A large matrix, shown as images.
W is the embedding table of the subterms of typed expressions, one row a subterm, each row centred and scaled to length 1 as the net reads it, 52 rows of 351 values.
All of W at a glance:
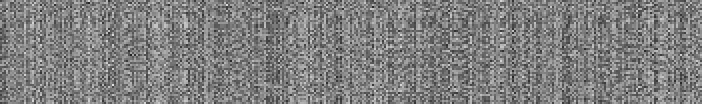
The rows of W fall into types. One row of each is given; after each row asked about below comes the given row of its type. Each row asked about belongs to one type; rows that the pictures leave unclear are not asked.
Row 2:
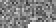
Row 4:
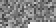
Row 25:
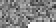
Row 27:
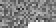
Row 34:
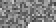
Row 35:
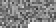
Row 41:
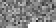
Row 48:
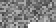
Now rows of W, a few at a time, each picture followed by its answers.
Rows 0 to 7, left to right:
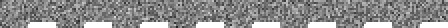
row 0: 34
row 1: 25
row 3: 27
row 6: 34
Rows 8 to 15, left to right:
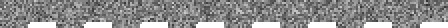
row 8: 2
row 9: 25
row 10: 41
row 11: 2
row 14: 34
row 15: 48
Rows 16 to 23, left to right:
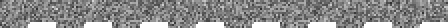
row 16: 34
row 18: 48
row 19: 4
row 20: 35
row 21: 48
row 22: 34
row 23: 4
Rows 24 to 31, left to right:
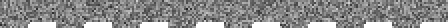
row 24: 35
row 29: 25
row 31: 35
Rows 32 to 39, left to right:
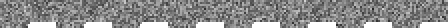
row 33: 48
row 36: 41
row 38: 25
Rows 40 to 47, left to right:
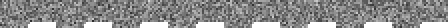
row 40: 35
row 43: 4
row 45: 4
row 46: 48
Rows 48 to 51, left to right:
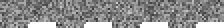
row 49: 35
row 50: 2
